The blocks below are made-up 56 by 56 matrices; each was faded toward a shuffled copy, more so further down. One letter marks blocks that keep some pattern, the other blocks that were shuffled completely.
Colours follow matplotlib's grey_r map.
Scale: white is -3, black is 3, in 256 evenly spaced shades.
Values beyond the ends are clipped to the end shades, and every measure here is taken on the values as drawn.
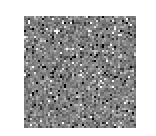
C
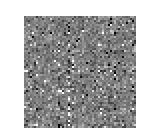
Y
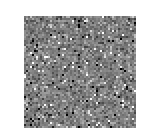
C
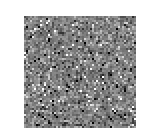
C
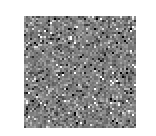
C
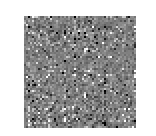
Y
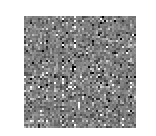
Y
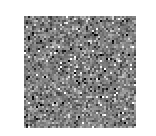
C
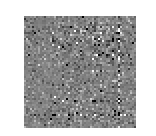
Y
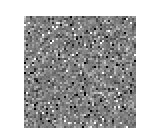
C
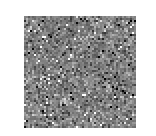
C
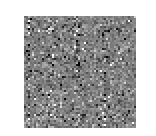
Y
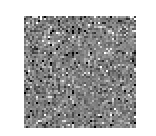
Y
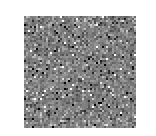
C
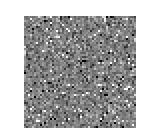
C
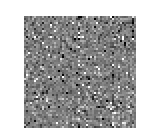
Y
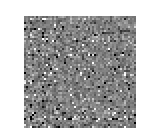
Y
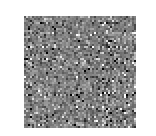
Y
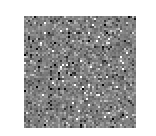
C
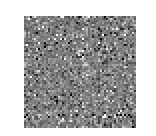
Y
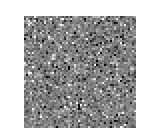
C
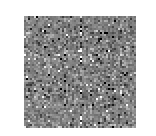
Y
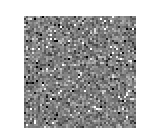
C
